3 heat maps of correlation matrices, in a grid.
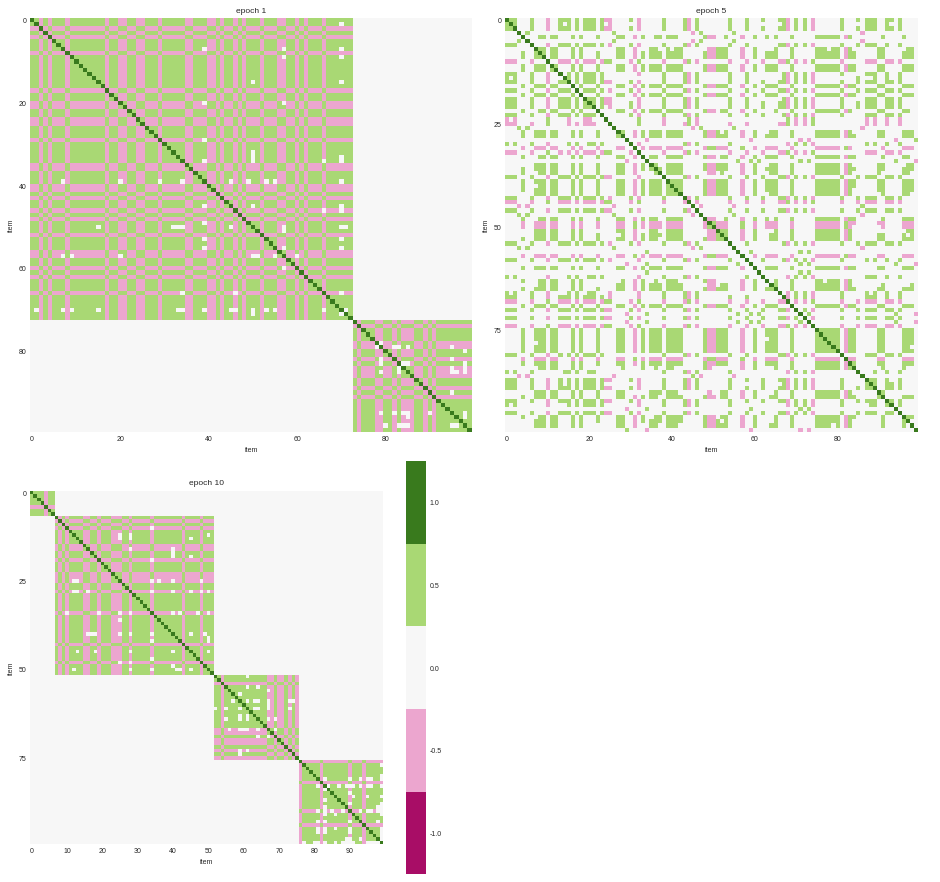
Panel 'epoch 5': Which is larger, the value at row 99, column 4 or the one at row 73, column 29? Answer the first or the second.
the first
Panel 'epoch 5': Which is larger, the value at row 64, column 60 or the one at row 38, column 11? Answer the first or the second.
the first
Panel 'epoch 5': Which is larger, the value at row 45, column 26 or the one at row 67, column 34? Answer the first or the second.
the second
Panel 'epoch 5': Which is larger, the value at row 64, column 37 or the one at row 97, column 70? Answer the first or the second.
the first
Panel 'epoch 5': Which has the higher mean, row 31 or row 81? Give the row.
81
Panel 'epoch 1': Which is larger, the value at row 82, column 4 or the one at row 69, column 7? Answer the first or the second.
the second
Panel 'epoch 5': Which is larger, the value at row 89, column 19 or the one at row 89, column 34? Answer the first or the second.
the first
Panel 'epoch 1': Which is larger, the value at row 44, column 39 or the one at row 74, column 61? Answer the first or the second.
the first
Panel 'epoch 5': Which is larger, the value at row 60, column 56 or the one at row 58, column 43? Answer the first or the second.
the second
